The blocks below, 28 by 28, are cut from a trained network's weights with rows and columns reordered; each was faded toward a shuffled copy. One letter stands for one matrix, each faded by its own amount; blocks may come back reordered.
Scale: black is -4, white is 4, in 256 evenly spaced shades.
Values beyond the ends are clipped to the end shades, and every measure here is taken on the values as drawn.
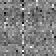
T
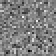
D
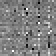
T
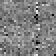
T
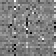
T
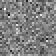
D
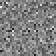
D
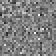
D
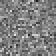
D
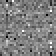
T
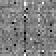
T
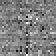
T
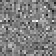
D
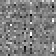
T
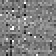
T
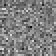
D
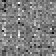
T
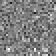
D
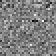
D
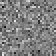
D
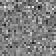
D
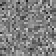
D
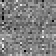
T
